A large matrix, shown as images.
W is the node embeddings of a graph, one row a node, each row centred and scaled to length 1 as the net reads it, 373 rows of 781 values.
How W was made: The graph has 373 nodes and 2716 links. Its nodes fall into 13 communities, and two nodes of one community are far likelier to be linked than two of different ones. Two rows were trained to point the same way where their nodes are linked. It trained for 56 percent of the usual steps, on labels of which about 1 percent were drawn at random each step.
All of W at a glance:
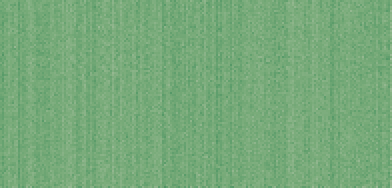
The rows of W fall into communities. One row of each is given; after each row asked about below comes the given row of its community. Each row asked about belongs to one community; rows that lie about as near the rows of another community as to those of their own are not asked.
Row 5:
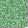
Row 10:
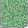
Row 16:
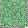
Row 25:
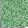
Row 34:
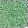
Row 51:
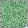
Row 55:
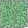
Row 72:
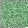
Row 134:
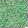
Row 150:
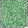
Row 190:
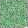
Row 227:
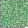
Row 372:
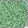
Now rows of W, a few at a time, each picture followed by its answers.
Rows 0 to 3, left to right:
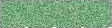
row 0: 16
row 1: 190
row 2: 10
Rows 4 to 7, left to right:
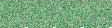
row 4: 51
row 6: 55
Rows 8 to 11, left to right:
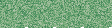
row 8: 16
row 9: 16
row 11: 190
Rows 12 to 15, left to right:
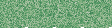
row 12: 190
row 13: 10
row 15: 5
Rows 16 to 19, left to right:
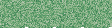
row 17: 16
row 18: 51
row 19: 190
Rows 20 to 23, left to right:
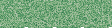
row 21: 372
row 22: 16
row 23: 5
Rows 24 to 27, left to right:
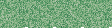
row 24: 134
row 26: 16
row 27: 25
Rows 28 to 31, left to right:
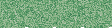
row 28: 150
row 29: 16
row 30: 372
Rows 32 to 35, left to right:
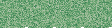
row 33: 51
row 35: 134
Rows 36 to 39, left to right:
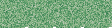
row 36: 16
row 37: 134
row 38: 190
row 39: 372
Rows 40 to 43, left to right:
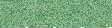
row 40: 25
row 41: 227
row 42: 372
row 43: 372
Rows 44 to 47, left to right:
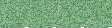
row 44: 134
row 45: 34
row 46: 190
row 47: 190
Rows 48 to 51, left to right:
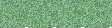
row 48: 134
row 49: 16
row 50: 134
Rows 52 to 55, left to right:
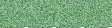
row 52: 227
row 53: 227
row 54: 51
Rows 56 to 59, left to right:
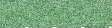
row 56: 372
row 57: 55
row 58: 10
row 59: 134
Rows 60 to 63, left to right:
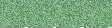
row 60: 5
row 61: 190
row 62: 190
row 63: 5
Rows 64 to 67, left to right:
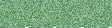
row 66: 72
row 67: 372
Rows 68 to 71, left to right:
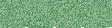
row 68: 72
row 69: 134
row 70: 134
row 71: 5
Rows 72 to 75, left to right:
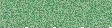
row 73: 72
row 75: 55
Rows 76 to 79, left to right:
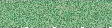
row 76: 134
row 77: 16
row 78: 227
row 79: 227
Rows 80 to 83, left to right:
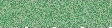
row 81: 10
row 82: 51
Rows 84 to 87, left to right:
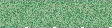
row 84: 51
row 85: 150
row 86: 150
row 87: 34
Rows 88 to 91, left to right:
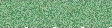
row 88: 190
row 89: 190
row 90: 372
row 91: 72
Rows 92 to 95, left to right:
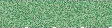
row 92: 372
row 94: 34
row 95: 10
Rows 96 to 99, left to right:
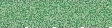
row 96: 16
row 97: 55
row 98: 34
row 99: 16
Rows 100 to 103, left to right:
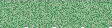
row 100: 134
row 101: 72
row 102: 72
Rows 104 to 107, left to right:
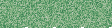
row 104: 51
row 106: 134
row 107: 150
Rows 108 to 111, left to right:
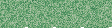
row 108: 134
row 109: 5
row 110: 16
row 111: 190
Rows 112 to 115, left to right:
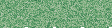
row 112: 55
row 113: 25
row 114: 55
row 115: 25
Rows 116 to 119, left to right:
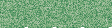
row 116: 10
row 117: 190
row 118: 16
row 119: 10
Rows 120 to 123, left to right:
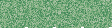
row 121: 10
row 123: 372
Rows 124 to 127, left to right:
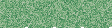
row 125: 134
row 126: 25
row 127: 25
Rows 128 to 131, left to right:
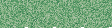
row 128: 372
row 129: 150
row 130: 72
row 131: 134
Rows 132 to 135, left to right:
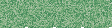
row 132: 150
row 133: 227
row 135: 51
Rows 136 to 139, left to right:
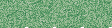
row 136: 34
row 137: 51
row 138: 10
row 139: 134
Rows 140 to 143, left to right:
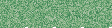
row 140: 51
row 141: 55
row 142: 190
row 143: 190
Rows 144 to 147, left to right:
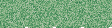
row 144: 25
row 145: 372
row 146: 134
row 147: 34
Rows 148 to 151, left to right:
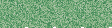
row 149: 25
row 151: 34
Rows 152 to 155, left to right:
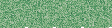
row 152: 16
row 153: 150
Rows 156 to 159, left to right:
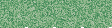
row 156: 150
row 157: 134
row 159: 51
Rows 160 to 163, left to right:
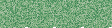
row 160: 72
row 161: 227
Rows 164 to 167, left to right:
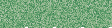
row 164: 150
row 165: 10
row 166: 72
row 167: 190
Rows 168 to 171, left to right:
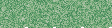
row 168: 55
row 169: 25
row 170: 34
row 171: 372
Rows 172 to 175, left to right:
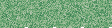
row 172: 55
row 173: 227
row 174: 372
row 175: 34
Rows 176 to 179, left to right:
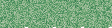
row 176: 51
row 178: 25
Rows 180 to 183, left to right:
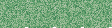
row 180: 55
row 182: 10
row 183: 372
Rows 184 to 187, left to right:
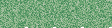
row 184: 150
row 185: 72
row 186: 16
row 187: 372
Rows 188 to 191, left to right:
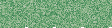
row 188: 227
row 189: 10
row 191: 34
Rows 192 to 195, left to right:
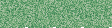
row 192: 134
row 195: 51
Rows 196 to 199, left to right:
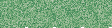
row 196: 227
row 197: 134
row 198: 34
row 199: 150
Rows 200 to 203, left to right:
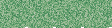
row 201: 34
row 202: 227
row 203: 5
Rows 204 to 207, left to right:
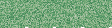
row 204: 227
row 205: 16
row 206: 150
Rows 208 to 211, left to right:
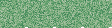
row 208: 150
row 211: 372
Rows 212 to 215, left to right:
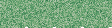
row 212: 25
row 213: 10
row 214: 5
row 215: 190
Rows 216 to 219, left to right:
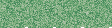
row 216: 25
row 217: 51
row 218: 372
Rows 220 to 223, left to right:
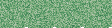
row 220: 150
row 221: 34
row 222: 16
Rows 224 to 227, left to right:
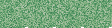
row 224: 190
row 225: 150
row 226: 34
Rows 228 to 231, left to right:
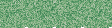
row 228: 34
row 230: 227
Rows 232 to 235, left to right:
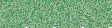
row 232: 34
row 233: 72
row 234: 150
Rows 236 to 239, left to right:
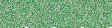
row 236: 16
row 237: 72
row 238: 34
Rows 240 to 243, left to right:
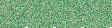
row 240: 190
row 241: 34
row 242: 51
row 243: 5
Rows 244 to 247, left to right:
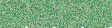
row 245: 25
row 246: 227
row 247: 372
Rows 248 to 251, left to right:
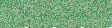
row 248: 150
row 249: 190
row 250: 227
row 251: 227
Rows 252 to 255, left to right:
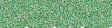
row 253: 227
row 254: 372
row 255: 51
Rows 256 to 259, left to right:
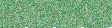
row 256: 51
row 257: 134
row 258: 5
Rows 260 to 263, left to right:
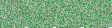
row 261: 227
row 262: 34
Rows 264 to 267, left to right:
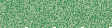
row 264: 72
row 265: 190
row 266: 372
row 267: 227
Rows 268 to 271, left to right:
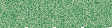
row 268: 55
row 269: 190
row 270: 51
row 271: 51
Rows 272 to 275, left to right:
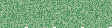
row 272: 16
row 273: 34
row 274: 190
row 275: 72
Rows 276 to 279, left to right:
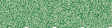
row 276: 72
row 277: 10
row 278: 134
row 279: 72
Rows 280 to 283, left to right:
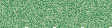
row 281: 55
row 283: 227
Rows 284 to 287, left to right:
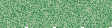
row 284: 372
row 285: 16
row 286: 51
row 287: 134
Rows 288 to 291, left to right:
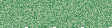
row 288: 5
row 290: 227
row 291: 150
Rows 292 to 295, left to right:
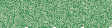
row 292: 150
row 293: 51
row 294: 10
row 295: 372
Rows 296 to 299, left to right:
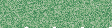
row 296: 34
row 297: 16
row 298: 190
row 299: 372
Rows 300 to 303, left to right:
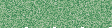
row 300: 55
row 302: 227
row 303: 72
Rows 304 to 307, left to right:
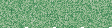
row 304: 25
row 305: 134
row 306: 134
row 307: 10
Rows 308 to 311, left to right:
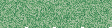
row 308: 5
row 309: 51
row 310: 227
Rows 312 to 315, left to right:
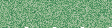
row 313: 16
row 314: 16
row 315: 55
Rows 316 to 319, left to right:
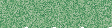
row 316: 372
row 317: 134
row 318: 72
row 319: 190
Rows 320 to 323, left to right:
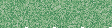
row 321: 227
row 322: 227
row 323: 150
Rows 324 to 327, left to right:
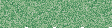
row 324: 51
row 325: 25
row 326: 72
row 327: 51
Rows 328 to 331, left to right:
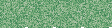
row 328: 190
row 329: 190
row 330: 227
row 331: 34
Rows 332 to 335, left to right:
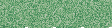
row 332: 227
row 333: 51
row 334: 134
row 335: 372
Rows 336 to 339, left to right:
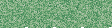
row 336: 10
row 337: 190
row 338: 227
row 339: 150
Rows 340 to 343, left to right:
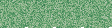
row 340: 150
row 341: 55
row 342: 51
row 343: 55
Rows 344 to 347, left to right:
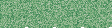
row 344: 227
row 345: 16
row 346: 34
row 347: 34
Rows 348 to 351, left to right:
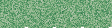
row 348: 150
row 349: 10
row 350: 150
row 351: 372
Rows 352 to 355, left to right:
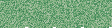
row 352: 134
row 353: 16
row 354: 10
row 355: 227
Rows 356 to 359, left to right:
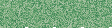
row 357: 16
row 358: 372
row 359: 10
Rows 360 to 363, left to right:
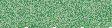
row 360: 10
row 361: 51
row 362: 134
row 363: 372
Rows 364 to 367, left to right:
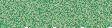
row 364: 372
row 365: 25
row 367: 34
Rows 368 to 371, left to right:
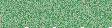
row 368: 34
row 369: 10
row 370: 34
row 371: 190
